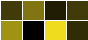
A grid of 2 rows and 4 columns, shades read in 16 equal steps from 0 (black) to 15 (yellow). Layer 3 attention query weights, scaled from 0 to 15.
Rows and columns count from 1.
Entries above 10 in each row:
0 1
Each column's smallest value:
4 0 2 3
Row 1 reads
4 8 2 4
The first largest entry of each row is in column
2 3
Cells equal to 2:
1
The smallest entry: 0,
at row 2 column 2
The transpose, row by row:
4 10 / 8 0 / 2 15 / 4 3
